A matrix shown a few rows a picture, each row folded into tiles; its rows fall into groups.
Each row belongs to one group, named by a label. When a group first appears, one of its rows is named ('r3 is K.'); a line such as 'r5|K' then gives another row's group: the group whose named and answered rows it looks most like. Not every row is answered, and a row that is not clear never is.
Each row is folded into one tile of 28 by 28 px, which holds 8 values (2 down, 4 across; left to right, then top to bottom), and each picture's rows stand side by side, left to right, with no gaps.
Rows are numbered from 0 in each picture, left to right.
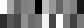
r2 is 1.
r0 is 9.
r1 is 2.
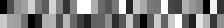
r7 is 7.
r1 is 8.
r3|9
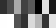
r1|7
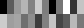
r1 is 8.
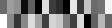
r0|1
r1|7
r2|7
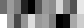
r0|1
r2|8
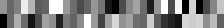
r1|8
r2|9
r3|1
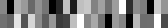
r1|1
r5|2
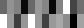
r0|1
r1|1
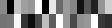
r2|1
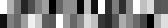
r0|9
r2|1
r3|7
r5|8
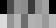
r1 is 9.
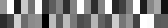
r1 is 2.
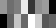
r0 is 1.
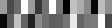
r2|2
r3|2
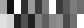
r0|7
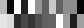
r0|7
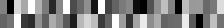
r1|9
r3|7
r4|1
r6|2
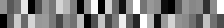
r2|9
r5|1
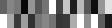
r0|1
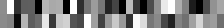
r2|7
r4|7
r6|9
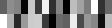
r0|1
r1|7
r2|2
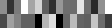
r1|8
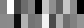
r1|2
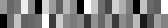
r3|9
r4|9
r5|8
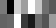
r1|9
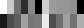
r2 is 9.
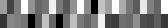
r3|2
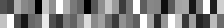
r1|2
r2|9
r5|1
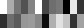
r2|7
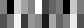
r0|2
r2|2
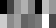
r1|2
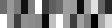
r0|1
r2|1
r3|8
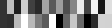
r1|7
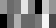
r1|2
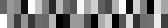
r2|8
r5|2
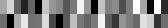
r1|2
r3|2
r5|7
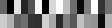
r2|9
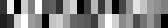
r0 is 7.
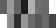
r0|1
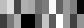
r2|1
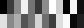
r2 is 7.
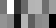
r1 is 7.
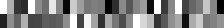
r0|9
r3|1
